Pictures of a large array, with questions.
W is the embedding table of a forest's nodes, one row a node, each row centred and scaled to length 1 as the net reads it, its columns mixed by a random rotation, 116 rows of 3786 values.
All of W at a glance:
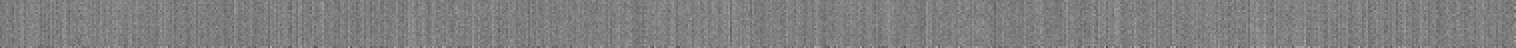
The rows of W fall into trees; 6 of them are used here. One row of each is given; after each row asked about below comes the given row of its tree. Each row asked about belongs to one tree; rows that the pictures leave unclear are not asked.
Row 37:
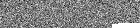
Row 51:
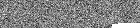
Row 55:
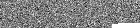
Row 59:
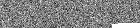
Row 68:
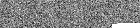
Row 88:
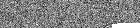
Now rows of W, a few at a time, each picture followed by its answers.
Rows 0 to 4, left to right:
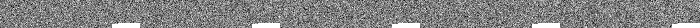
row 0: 37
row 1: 37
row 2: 51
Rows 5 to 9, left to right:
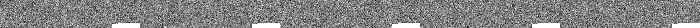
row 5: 51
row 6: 68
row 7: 51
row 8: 68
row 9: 68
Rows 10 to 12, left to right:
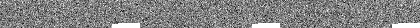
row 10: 55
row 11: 51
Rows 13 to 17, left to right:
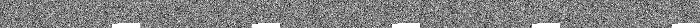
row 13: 68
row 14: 55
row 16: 68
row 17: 51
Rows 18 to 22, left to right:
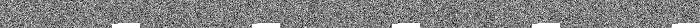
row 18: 59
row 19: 68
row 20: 68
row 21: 68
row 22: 51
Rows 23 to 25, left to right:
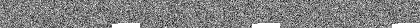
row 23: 59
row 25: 37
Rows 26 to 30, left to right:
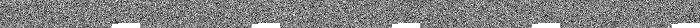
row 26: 55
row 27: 55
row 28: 51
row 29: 51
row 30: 59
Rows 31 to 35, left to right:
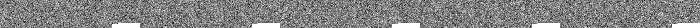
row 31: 51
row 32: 68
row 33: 51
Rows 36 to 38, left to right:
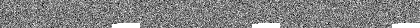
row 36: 88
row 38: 37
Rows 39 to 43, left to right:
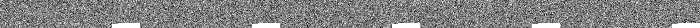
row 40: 51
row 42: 55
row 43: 37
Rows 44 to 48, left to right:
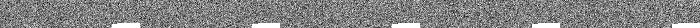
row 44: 88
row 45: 55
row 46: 55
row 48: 68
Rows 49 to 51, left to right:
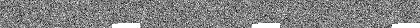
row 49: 37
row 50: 51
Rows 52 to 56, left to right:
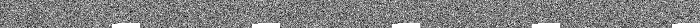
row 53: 68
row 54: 88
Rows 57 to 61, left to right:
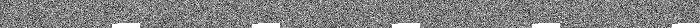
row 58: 51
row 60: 37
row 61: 51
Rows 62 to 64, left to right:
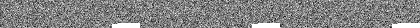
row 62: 68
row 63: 59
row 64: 68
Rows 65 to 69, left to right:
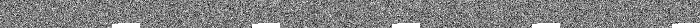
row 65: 37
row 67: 68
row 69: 37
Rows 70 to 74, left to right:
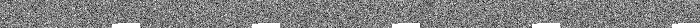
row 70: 51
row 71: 55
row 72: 68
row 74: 55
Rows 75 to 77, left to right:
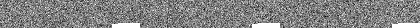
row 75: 59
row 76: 68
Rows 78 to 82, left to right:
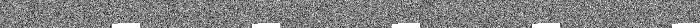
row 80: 55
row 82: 59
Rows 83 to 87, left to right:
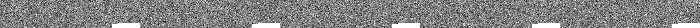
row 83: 68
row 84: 51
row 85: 55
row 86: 68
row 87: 55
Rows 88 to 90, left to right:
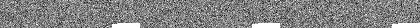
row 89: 37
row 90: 55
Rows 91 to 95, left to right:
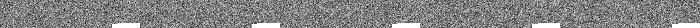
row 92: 88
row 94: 68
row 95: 51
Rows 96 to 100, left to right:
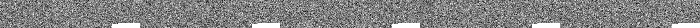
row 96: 55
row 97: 68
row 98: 88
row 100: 55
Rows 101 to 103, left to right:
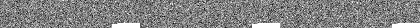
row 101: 88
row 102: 68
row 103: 37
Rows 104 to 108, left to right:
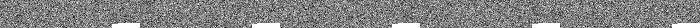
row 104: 37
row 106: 51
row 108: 68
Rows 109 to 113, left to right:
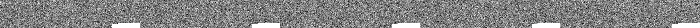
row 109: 55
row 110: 37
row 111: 88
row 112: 37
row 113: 55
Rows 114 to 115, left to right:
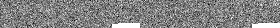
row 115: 68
